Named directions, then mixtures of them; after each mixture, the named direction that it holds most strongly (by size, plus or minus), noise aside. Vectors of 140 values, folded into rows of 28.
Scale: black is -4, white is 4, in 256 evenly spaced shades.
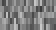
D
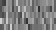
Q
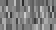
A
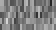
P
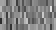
Q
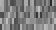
P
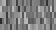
Q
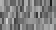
P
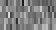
A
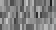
P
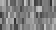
P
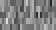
P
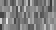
P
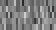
A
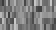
D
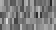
P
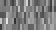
P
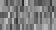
P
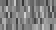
A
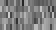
A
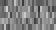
A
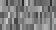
P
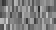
Q
